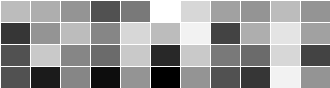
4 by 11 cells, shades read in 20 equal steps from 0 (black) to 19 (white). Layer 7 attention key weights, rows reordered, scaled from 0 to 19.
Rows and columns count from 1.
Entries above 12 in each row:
5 6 4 1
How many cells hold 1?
1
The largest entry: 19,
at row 1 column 6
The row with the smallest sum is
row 4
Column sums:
30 41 45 25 51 36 60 32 36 65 39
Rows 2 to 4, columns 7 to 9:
18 5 13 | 15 9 8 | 11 6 4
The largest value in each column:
14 15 14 10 16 19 18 12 13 18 12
